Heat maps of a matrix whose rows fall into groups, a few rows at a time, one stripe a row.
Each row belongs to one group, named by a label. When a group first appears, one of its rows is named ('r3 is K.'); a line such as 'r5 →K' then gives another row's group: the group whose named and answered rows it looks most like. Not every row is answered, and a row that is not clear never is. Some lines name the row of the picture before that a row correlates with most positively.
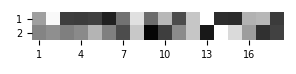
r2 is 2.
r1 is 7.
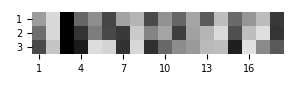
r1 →7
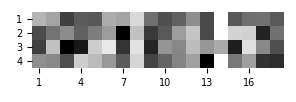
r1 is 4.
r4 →2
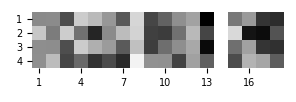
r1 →2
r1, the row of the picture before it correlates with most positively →4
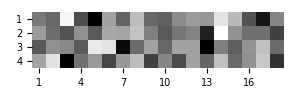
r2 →4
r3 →2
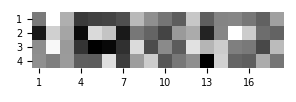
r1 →7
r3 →7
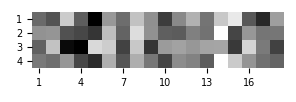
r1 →4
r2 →4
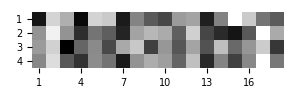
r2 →7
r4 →7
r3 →7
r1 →2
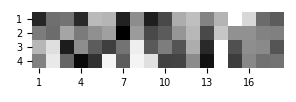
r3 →7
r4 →4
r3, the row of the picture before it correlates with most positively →3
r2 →2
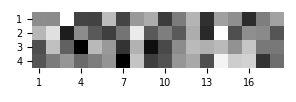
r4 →2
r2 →7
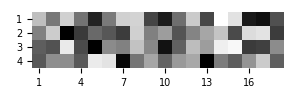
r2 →7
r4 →2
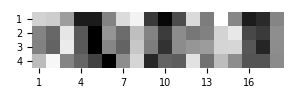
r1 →4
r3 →4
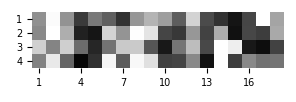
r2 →4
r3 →4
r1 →7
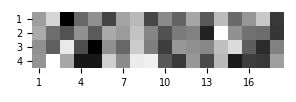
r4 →4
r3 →4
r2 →4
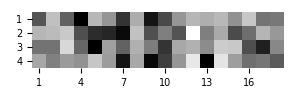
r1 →2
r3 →4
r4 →2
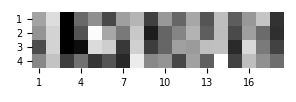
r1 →7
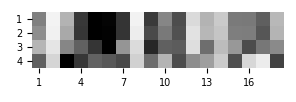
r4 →7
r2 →7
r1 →7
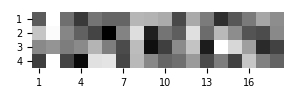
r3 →2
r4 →2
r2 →7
